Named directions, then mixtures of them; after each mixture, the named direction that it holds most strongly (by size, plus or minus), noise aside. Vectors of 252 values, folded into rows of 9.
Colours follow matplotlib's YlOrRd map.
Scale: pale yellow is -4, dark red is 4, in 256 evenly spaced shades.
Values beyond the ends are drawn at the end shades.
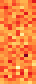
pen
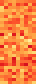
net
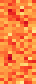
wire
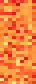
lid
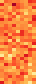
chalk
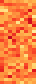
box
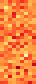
pen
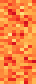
wire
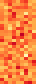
pen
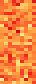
lid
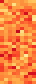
chalk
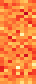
pen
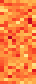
box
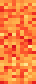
net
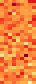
chalk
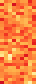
chalk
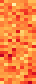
chalk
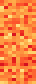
net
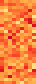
box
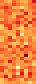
pen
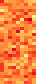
box
